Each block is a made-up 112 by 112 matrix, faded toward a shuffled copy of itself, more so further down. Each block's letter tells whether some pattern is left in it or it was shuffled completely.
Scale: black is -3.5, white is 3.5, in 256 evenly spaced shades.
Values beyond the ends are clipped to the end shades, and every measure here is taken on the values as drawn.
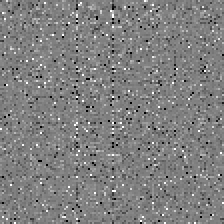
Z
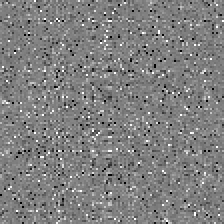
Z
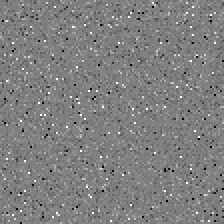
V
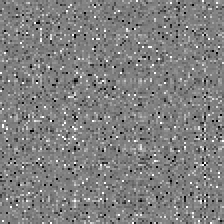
Z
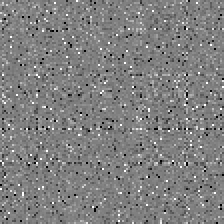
Z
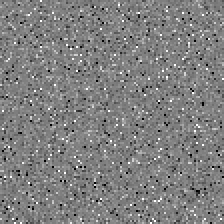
V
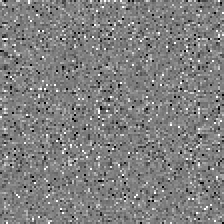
Z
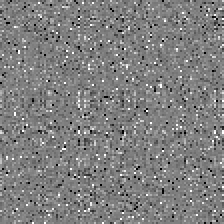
Z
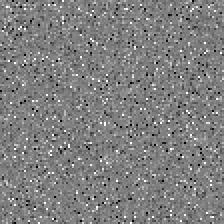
V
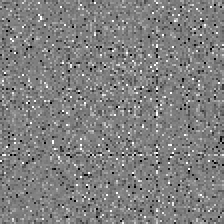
Z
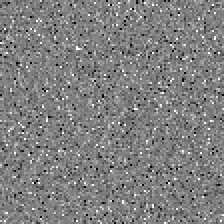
V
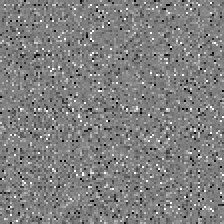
Z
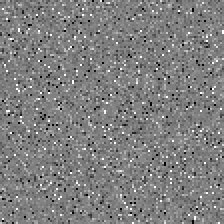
V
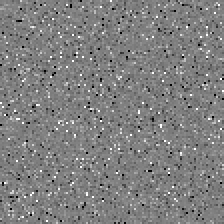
V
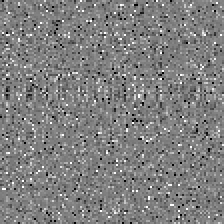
Z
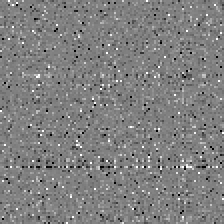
Z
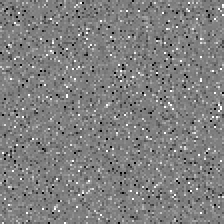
V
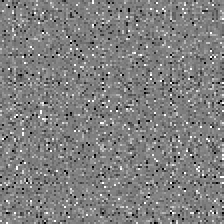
Z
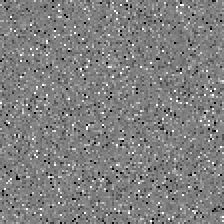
V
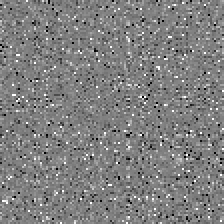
Z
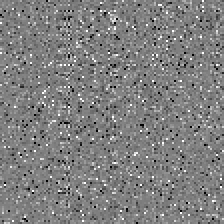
Z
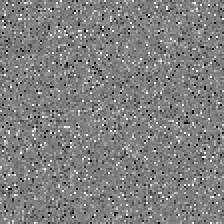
V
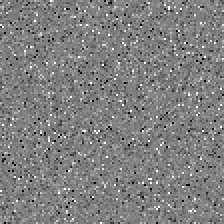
V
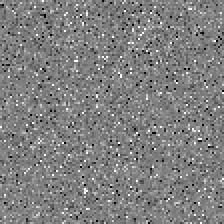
V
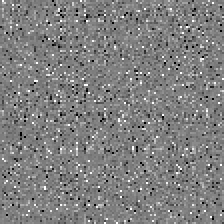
Z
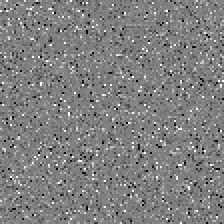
V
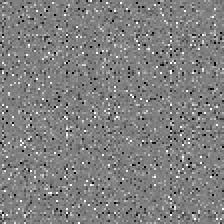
Z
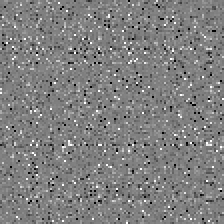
Z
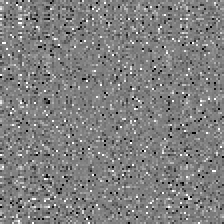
Z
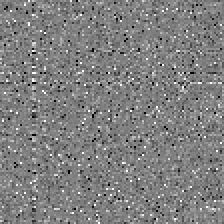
Z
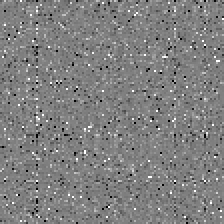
Z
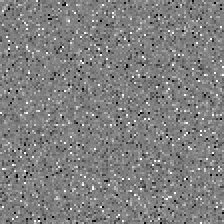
V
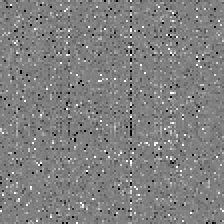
Z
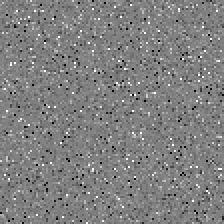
V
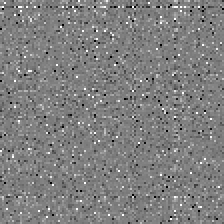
Z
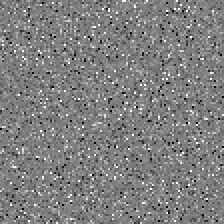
V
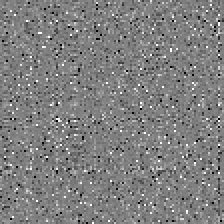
Z
